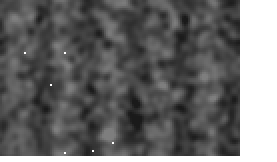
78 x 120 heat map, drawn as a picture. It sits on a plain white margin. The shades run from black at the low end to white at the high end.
The distribution is heavy-tailed on both sides. On average the colour sits 30% of the way up the scale. Upright stripes repeat 5 times across the table. No seam splits the table. There are six isolated cells, each far higher than the cells round it.
